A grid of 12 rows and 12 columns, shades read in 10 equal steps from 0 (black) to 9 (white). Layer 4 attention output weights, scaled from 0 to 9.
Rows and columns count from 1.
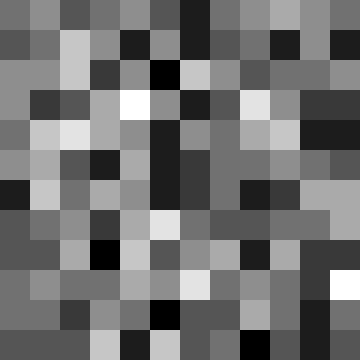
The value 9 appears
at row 4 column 5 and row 10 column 12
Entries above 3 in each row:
9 6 9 6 9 7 7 8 5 11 7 3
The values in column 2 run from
2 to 7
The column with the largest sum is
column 5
